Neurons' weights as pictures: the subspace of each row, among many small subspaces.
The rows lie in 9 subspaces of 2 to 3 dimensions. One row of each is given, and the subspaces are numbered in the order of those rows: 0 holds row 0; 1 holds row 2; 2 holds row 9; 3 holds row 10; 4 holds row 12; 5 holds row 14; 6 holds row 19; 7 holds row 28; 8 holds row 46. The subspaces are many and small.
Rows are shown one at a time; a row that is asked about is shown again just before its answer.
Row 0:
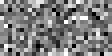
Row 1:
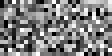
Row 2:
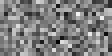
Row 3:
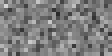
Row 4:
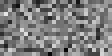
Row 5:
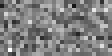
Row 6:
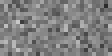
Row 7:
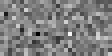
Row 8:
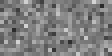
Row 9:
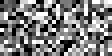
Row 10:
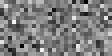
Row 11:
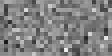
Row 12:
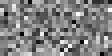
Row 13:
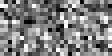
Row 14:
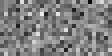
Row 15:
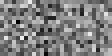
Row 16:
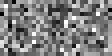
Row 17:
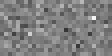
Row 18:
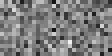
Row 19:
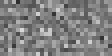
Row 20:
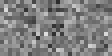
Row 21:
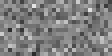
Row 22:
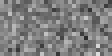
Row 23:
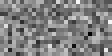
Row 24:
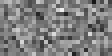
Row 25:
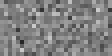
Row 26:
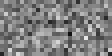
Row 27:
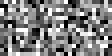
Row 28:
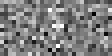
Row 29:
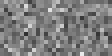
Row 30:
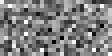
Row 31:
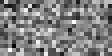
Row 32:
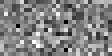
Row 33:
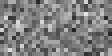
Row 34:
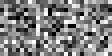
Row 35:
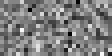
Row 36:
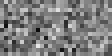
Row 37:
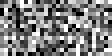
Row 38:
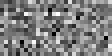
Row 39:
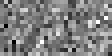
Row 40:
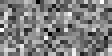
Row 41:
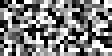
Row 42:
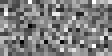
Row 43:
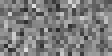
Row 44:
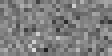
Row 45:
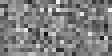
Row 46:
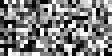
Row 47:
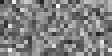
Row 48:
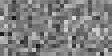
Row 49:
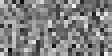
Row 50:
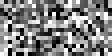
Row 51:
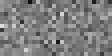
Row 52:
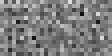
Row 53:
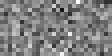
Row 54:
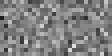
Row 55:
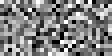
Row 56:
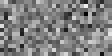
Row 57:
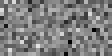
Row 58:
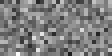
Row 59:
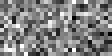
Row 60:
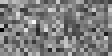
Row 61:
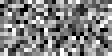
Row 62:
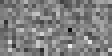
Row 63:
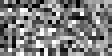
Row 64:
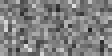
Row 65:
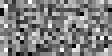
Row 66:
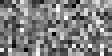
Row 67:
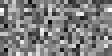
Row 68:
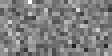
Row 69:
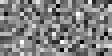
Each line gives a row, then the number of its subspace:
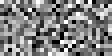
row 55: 0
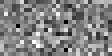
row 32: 5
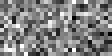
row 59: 3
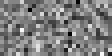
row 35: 5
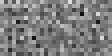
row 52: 6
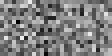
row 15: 6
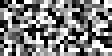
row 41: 7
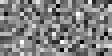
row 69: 0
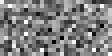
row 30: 6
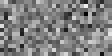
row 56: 3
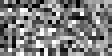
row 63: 6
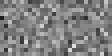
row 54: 0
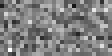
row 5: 7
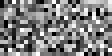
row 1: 8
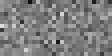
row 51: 2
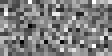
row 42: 0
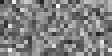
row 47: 8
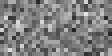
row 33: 3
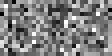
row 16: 3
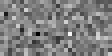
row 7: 5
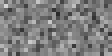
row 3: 1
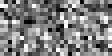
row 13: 7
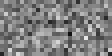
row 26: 5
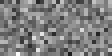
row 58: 8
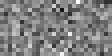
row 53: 4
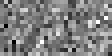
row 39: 3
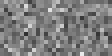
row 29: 7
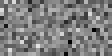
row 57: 0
